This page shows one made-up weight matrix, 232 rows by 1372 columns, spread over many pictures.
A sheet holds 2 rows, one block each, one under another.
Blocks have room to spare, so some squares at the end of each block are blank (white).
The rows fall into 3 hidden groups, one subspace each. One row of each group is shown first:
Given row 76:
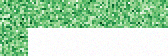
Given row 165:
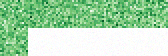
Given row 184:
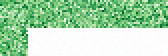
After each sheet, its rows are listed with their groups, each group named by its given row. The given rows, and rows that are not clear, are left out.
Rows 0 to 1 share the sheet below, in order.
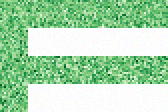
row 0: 184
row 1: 165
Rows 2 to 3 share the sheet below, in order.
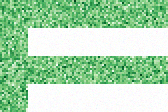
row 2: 76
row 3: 184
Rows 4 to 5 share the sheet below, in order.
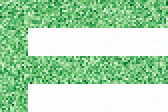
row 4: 184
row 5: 76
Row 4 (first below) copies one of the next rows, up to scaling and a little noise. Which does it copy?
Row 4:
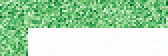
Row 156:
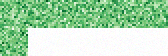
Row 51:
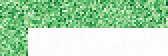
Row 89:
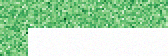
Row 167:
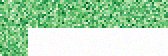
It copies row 51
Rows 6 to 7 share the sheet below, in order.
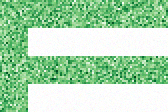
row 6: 76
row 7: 184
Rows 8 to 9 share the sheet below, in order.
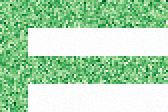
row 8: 184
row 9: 76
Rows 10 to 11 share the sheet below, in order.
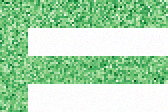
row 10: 76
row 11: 165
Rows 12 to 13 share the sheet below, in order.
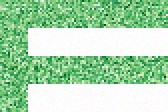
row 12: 76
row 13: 184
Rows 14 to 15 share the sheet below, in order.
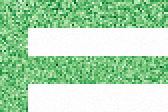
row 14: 165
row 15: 184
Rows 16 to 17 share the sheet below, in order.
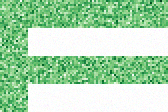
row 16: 165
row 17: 184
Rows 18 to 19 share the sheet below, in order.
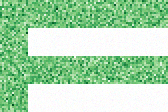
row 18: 184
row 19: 76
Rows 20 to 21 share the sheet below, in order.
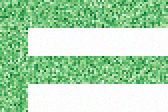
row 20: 184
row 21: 184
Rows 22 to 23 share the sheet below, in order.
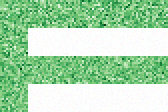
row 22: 76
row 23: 76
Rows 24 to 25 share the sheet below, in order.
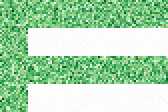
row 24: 184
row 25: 184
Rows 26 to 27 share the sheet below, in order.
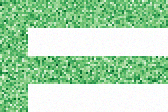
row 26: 184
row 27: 184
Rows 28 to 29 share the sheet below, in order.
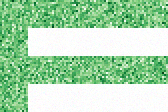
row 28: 165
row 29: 76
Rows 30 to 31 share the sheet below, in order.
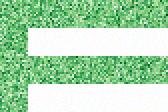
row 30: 76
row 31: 76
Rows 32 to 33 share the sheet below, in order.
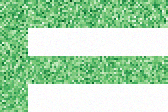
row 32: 184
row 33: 165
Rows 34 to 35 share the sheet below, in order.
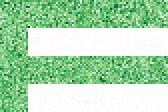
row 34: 76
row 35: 76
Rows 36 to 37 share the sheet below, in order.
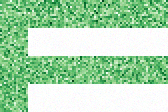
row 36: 184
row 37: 76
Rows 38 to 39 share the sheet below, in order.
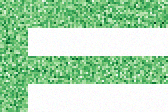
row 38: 165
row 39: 184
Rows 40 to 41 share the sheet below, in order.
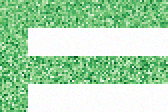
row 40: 165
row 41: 76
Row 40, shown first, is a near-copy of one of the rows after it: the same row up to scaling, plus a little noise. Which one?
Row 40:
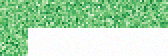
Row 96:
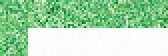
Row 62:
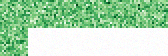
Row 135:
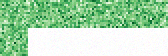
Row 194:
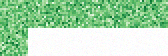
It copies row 194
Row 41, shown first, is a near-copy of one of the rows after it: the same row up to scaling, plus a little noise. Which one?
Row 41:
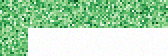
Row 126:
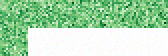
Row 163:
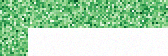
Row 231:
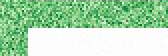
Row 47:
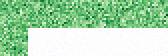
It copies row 163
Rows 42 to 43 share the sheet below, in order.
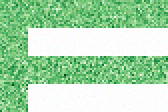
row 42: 165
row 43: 184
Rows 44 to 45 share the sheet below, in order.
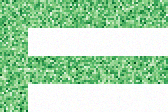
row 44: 76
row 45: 184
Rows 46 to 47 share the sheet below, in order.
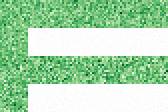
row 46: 76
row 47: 76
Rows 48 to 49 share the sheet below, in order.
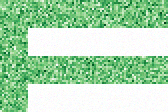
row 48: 76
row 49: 184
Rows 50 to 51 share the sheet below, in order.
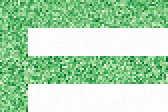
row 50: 184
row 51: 184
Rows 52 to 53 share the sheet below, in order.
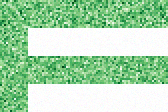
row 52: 76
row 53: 165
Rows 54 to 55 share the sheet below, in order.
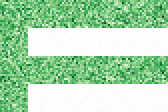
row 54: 76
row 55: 76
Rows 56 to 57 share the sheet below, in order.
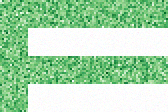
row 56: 184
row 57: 76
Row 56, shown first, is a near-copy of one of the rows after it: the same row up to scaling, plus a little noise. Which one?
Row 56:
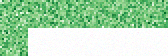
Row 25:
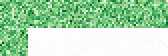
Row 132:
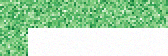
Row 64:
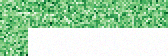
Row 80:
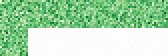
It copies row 80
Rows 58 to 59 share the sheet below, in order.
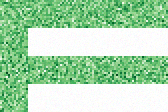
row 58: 76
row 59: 184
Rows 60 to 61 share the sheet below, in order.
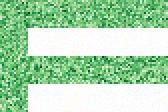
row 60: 184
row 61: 184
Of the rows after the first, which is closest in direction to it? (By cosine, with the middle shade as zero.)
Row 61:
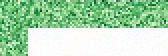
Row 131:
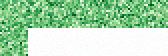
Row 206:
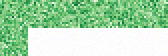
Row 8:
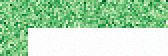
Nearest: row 131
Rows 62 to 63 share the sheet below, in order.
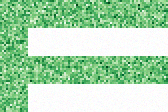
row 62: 165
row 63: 184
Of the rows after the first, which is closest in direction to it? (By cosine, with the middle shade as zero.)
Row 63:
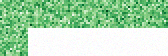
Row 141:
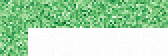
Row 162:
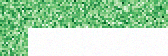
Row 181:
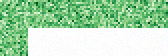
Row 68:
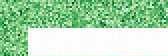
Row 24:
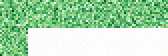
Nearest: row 181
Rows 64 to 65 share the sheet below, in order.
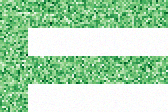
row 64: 184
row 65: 76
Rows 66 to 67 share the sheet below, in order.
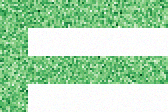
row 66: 165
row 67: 184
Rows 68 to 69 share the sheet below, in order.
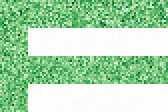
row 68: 76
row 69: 76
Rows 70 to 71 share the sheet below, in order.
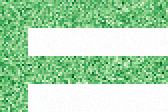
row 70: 76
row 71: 76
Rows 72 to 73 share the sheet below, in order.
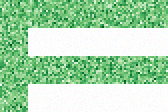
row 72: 184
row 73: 165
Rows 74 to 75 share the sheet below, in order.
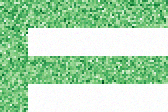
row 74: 184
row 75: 184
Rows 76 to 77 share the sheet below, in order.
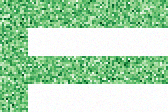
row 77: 76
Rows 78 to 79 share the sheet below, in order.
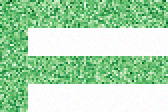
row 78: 184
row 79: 184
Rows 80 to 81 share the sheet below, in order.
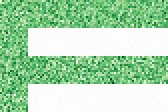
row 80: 184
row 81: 165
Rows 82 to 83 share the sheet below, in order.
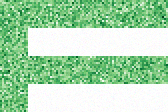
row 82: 76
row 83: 76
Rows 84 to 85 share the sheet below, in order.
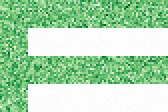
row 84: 76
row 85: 184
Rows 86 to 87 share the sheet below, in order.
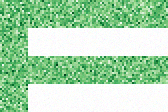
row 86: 76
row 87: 184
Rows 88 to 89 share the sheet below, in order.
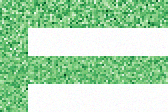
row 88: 184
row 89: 184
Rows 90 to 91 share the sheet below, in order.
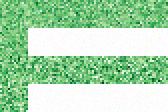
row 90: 184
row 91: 184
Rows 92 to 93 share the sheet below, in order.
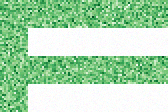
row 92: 76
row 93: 165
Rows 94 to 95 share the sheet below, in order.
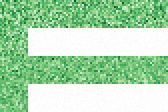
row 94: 76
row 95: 165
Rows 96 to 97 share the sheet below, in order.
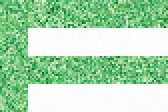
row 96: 165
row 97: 165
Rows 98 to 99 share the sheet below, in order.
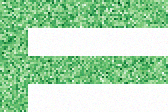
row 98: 165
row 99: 76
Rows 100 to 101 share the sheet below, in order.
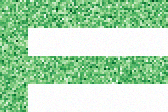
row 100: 165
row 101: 165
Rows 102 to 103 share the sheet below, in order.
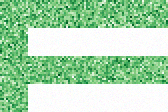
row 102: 184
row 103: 76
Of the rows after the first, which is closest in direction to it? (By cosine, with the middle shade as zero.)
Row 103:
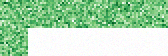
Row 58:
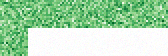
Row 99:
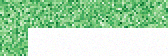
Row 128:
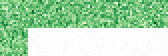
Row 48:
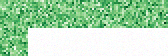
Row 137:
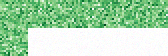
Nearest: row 58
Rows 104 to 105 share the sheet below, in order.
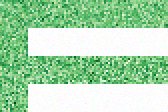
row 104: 165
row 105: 76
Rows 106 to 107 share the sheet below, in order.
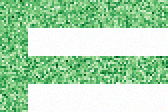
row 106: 165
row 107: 165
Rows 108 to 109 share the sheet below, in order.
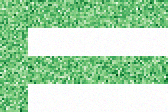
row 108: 165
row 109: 184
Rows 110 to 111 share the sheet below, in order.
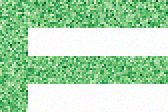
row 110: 184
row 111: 184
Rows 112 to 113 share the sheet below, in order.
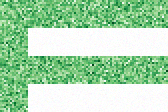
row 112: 76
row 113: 76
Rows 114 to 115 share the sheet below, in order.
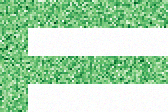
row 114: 165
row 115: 76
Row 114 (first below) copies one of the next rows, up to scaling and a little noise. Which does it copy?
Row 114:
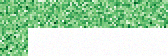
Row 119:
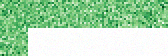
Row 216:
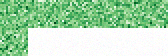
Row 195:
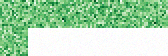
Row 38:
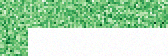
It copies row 216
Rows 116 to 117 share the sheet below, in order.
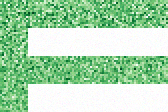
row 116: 184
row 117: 165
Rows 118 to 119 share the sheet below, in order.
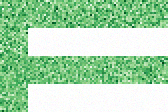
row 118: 184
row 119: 165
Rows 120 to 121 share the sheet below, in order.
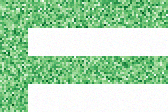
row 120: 76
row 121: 76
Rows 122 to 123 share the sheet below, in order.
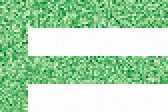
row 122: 184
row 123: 184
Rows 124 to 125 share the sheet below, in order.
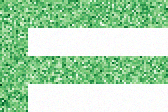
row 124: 76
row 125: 165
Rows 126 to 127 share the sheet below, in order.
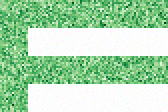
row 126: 76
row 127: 76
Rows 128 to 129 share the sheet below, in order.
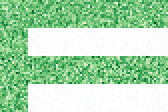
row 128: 165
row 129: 165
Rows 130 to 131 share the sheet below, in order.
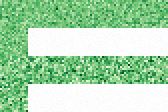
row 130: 184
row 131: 184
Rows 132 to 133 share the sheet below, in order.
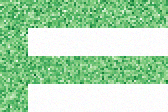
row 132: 184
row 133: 165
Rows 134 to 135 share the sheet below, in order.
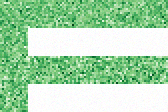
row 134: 76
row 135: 165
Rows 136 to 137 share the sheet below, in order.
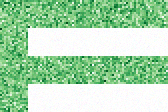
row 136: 76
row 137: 76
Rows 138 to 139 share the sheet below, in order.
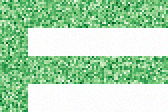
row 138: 76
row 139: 165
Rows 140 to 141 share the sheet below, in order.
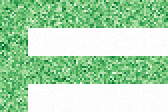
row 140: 165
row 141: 165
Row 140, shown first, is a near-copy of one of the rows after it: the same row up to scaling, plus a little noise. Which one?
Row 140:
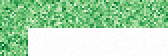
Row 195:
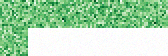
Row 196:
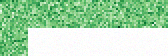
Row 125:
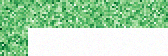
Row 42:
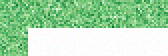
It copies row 125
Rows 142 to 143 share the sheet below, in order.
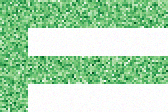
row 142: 165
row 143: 76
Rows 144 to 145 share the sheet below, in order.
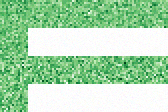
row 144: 165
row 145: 76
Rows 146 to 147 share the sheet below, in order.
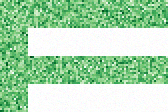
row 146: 184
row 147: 165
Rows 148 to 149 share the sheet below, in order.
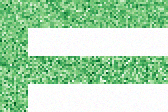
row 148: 165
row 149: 76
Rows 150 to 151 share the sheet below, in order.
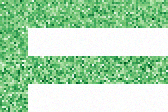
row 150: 165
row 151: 76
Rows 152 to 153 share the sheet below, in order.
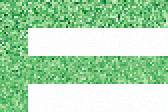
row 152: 184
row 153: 165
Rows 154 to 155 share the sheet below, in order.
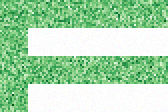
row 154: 184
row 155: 76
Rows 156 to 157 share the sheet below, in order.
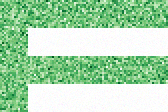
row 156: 184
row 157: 165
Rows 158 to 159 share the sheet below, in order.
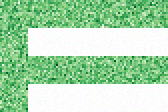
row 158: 184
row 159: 184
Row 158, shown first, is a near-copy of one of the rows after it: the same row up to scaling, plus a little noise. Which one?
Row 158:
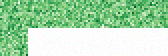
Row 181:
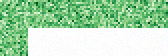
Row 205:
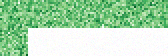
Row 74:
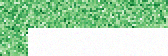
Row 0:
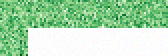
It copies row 205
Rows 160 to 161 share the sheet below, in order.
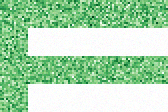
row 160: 76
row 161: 76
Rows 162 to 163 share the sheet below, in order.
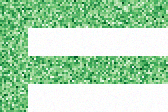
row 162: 76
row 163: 76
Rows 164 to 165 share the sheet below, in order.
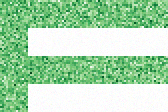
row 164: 165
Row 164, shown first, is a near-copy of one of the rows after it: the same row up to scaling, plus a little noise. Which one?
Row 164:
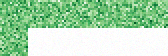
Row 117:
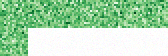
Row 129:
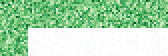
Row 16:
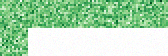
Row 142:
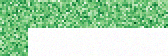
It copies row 142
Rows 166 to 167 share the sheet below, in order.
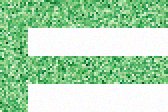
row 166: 184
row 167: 184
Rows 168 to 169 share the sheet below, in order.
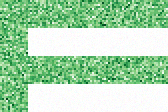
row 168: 76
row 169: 76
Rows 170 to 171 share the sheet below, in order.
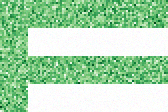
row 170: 165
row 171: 184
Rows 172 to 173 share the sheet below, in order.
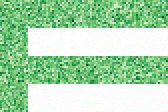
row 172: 76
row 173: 184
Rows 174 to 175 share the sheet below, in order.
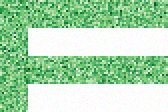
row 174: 165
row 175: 184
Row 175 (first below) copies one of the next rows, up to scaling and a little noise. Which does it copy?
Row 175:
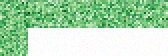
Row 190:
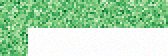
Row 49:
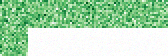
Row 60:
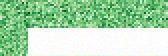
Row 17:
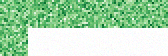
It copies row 60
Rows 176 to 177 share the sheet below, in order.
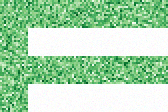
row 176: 165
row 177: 76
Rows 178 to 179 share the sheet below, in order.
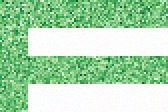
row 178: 76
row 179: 165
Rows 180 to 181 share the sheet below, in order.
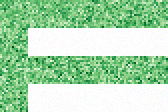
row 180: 165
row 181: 184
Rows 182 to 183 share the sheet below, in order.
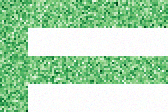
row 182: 165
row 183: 165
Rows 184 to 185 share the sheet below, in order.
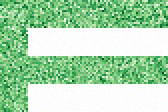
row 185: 76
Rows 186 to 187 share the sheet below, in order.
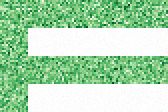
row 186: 76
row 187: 165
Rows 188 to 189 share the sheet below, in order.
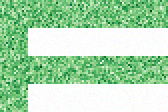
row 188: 76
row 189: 184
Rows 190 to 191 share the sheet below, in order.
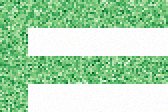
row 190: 184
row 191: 76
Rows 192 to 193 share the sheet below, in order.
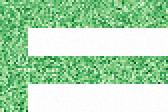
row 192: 76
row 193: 184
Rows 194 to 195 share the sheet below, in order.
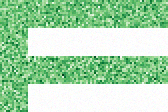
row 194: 165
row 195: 165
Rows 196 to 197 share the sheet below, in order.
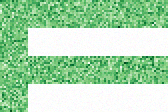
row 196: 165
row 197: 165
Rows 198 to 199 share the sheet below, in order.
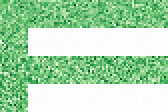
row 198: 165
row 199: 184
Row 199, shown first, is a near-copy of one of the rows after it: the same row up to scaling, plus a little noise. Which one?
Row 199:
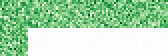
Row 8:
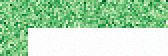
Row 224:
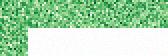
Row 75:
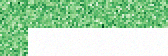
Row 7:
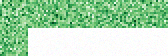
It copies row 224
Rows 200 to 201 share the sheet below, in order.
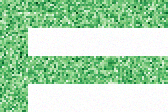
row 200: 184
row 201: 165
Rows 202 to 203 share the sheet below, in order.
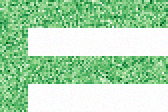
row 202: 165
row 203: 76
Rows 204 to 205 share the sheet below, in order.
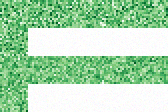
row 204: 76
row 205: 184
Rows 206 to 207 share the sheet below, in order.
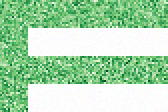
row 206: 165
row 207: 76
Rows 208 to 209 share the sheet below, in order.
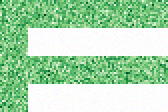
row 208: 184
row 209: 165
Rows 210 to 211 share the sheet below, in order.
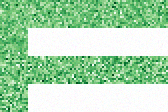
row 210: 165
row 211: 76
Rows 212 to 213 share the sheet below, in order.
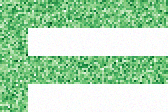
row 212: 184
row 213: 165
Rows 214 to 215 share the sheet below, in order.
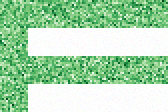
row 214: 165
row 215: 76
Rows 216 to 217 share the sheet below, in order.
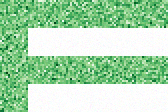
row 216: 165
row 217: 184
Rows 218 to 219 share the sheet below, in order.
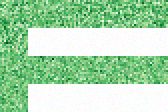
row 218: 165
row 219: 165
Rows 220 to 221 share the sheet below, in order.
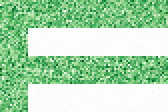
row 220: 184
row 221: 184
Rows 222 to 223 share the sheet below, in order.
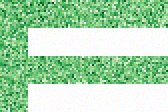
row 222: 165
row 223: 76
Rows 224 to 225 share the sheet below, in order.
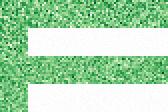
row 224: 184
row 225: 76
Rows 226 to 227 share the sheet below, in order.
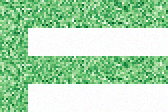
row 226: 76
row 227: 76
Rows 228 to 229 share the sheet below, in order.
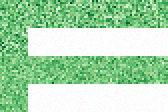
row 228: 165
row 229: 165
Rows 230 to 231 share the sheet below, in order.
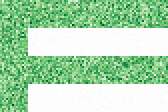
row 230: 76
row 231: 76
